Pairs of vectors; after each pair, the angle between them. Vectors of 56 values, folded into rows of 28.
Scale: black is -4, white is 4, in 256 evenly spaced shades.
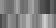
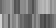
nearly opposite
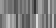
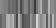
nearly parallel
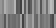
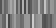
partly aligned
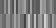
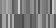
orthogonal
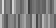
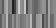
partly opposed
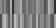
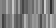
partly opposed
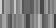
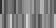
nearly opposite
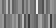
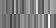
partly aligned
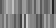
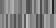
nearly parallel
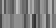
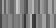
nearly parallel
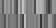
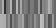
partly opposed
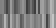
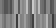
partly opposed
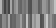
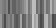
partly aligned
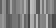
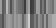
nearly opposite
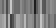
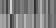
nearly parallel
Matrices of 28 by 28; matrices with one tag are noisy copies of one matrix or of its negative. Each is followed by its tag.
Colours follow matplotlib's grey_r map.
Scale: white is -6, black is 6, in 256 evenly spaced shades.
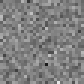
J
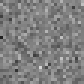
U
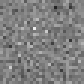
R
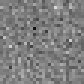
R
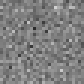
R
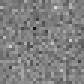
R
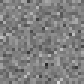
J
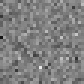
U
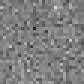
R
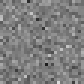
J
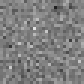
R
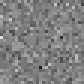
U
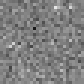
R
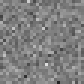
J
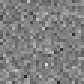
J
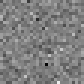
J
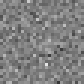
J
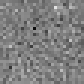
R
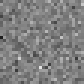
U
